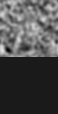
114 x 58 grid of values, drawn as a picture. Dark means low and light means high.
The table splits into 2 rows of 1 panel. Panel 1,1: middling, blotchy, strong in contrast. Panel 2,1: very low, flat.
